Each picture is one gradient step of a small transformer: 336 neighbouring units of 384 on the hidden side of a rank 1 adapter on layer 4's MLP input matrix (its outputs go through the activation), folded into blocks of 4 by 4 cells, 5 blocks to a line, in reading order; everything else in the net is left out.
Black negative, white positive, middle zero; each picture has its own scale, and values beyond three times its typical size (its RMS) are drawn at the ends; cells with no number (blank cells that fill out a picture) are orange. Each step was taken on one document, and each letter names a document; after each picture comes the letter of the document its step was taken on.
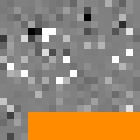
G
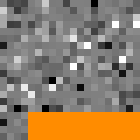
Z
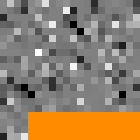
Z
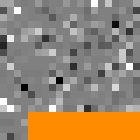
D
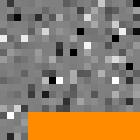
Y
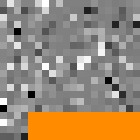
Z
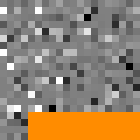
D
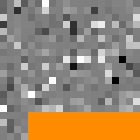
Z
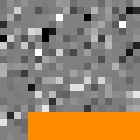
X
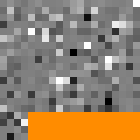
Y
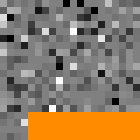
D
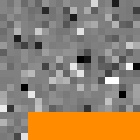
Z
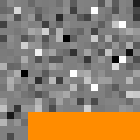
X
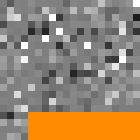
Y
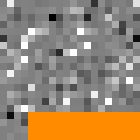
Y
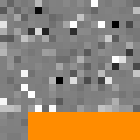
D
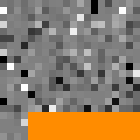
D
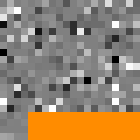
D
